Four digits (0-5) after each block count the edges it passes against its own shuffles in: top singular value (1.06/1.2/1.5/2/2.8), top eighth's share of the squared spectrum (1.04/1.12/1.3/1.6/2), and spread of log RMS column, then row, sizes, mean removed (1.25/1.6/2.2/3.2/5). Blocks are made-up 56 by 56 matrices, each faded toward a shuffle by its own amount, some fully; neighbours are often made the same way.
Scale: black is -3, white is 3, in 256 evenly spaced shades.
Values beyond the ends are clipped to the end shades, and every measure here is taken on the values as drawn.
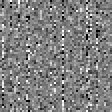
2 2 3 0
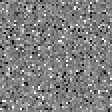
3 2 0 1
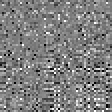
4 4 3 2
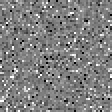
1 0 0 0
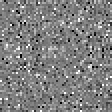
3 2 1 0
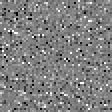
0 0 0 0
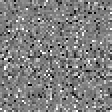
3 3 1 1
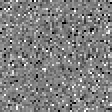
3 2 1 1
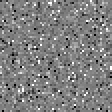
1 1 0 0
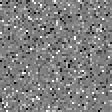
0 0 0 0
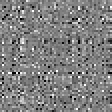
4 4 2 2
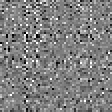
4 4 3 2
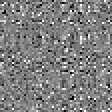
4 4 3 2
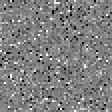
0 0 0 0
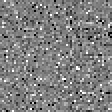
3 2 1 1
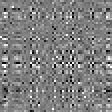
5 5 3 3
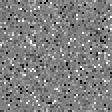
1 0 0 0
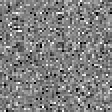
3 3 1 1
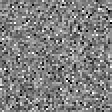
0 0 0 0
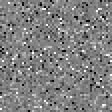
1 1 0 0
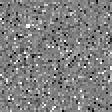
0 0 0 0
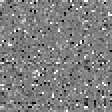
3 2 0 1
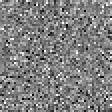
3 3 0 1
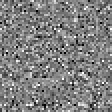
3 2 0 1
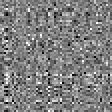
4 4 3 3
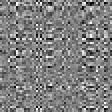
5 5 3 3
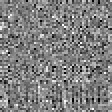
4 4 2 2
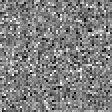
2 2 0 0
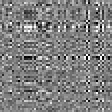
5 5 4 4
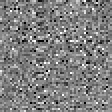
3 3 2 2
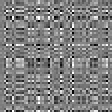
5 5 4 4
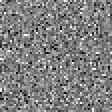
2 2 0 1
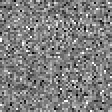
2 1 0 0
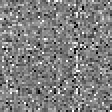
3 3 2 1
